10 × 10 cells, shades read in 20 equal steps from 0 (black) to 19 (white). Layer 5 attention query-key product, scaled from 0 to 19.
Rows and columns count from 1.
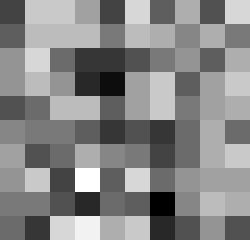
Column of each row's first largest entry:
6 2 2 7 7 9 10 4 9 4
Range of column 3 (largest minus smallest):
11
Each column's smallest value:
5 4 5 3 1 6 0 6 6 6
